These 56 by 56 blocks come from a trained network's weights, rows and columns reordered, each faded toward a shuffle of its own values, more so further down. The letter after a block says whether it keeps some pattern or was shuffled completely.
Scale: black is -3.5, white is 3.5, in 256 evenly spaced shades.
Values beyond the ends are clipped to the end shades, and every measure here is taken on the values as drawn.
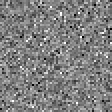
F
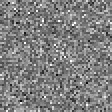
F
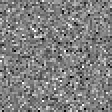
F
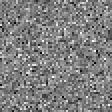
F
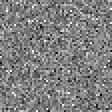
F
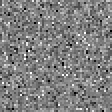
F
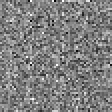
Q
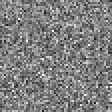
F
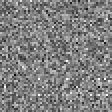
Q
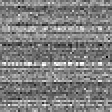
Q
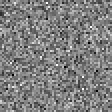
F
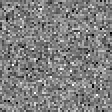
F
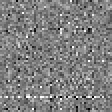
Q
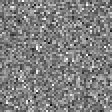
F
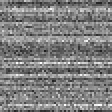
Q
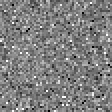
F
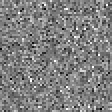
F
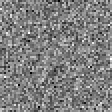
F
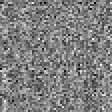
Q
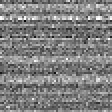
Q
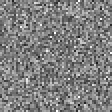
F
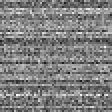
Q
